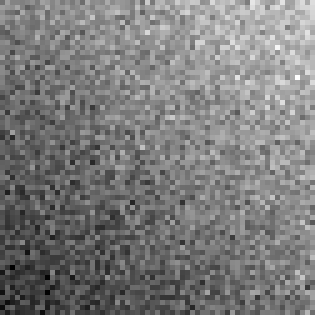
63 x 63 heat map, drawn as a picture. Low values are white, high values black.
No regular stripes run through it. The ninth with the lowest average is the top right. The grain is fine, like static. Values rise toward the bottom left. The bottom left is the ninth with the highest average. Neither half mirrors the other.
